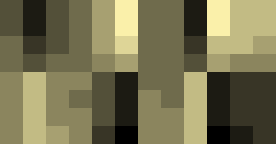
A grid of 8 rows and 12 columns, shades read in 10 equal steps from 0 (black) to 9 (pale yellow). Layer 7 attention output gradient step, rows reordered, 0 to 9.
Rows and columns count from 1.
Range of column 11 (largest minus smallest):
6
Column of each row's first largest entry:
6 6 6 6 2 2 2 2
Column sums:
34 35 34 35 34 35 35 34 35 34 33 33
